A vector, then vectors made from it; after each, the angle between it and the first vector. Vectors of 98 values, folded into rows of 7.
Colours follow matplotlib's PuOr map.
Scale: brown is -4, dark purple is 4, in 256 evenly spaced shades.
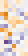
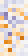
nearly opposite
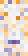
partly aligned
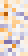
nearly parallel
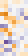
nearly parallel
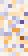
partly opposed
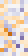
partly aligned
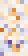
partly aligned
